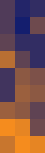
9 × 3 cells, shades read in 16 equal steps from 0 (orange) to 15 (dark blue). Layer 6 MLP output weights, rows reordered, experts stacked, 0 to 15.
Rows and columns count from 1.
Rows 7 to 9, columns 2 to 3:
7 10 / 1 9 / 0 1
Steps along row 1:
up down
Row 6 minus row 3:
2 -7 -6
